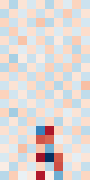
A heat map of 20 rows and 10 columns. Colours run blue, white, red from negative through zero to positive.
Ninth with the highest average: bottom middle. Roughest part: bottom middle. Odd patch: rougher, in the bottom middle. Slope: none.
